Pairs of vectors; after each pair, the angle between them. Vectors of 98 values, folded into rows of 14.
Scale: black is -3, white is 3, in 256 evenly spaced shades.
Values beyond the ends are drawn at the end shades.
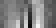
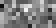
orthogonal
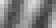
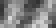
nearly opposite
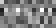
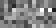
partly aligned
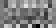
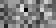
orthogonal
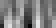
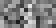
partly opposed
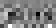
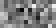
partly aligned
